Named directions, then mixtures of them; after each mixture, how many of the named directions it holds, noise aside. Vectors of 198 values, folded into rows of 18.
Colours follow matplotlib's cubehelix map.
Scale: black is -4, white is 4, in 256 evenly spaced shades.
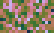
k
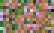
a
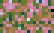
two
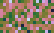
two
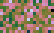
two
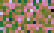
two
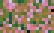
two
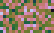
one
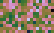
two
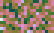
two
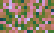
one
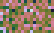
one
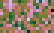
two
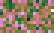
two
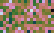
two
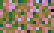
two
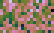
two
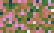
two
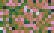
one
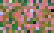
two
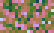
one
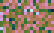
one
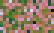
two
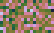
one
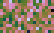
two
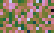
two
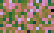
two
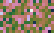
two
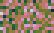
one
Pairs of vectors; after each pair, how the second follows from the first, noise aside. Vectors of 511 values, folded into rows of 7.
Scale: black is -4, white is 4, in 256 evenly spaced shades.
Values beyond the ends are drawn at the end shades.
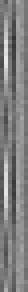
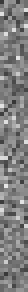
shuffled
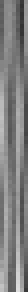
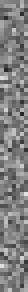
shuffled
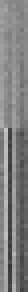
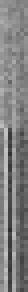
copied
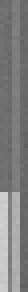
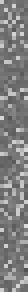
shuffled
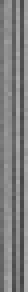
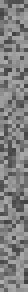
shuffled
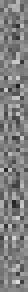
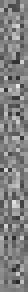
negated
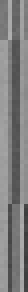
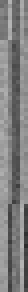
copied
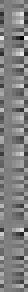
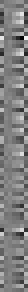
copied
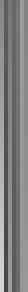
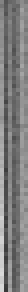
copied
